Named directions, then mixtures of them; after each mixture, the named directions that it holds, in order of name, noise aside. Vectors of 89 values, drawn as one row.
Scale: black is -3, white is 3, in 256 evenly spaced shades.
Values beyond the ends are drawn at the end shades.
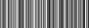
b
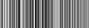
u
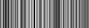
u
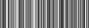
b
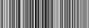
u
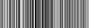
u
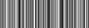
b, u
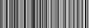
b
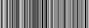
b, u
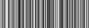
b, u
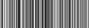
u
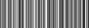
b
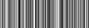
b, u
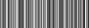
b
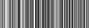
b, u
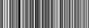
u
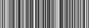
b, u
